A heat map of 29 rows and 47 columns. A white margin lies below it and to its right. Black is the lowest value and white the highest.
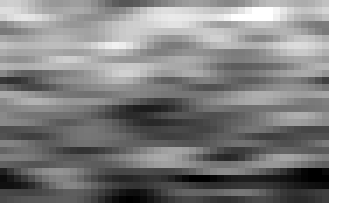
Values rise toward the top. The values follow a bell shape. The grain runs across in streaks.
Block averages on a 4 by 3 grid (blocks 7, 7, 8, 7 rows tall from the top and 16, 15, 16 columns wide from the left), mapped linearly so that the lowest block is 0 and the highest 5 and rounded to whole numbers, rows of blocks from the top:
4 5 5 / 3 3 3 / 2 0 2 / 1 0 0
